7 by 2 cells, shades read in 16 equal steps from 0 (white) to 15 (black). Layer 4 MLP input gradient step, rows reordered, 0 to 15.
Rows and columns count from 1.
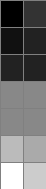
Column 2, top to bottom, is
12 13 13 7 7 5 3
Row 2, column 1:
14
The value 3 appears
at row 7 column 2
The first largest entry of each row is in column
1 1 1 1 1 2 2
